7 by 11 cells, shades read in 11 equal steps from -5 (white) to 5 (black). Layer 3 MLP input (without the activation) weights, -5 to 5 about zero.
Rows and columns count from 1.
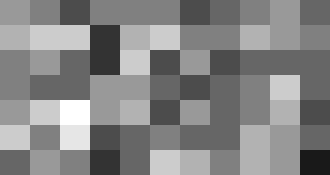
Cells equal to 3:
3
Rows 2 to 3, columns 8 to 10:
0 -2 -1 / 2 1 1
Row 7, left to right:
1 -1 0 3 1 -3 -2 0 -2 -1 4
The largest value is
4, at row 7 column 11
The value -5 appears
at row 5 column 3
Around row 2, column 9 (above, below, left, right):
0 1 0 -1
